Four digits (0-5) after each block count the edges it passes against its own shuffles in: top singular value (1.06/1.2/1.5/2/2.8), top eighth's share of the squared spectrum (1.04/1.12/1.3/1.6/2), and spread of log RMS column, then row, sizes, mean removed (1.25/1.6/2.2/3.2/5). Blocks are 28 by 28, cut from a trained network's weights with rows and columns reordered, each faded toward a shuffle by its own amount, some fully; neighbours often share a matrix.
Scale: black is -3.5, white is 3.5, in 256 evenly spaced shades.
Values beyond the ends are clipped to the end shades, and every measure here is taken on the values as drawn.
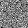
1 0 0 0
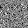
1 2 0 1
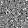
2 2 0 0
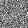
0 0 0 0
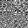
3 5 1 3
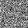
2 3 0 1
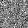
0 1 0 0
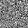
2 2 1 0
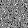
1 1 0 0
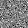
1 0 0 0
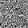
1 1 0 0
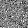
0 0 0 0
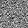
2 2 0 0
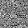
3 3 0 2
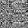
3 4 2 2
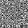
3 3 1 2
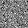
0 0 0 0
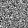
0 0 0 0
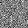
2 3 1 0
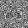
3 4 1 2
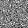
0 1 0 0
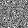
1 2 0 0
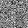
3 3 0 1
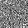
2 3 0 1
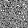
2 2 0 1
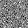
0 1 0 0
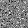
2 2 0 1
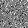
0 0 0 0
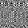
3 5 0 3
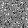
0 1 0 0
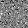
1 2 0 0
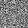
2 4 1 1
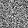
1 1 0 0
